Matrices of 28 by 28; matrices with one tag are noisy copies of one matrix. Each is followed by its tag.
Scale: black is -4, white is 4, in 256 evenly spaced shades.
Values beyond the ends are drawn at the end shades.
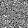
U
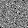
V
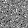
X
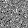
X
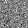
X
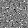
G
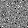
V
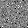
V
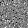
U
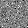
V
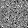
V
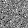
X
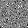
V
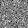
U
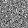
X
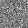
G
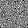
V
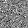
X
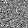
X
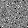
V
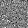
U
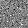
G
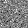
X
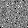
V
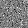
G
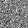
X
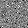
V
